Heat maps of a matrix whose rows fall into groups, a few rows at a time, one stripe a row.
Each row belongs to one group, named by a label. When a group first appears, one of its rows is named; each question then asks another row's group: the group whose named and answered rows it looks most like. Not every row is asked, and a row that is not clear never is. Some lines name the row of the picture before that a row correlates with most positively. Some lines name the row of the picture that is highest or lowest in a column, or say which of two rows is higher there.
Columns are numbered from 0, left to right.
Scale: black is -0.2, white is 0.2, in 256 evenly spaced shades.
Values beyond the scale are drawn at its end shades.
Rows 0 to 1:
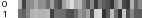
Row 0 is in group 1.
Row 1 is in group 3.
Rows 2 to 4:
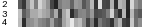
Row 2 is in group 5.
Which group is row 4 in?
1
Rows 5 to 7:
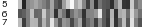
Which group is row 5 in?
1
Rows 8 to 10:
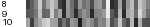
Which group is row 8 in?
5
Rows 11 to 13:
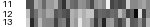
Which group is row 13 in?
1
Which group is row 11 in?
5
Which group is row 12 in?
1
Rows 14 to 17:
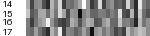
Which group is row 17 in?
5
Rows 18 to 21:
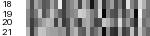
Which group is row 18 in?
5
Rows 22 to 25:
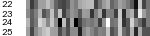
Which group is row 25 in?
3
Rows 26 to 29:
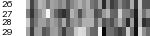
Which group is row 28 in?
3
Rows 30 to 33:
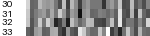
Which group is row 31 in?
3
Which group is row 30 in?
3
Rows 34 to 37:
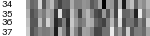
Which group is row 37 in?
1
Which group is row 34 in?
5
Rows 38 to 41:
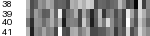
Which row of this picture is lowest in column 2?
38
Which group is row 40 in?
5
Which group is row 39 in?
5
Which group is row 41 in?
1
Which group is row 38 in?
1
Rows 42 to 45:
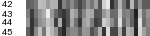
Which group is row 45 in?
5
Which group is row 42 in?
3
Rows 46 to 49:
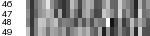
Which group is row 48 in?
3
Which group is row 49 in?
3
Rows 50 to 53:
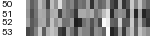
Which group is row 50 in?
3
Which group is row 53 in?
5
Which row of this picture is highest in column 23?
52
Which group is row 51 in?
3
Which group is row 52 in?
3
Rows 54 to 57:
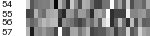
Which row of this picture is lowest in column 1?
57
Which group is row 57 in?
1
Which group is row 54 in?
1
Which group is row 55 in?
5
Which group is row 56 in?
3
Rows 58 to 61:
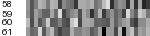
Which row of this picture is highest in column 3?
61
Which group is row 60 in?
1
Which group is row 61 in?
5
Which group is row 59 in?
5
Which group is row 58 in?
3
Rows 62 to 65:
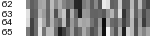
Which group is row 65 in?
5
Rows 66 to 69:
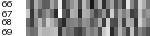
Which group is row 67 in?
1
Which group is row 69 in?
3
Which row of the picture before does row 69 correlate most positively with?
62
